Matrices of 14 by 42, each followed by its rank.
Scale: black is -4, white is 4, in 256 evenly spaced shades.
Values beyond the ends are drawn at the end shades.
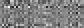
three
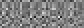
three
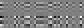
one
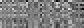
three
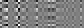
one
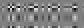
one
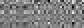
three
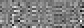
three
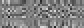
three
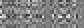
three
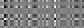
one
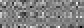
three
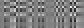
one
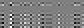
one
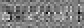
three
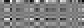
one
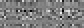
three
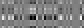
one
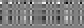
one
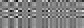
one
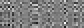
three
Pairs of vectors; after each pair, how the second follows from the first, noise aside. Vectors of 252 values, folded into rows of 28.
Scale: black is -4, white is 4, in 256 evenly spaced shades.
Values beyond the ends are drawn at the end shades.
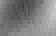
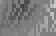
partly zeroed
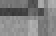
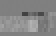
partly zeroed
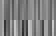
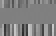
partly zeroed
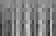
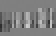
partly zeroed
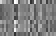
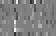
partly zeroed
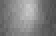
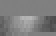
partly zeroed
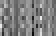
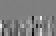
partly zeroed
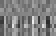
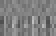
shrunk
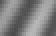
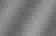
shrunk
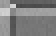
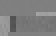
partly zeroed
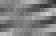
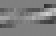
partly zeroed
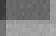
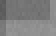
shrunk
